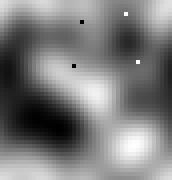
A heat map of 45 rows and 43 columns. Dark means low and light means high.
The bottom right is the ninth with the highest average. The centre is the roughest part. No regular stripes run through it. Four lone cells stand out: two far higher and two far lower than their neighbours.
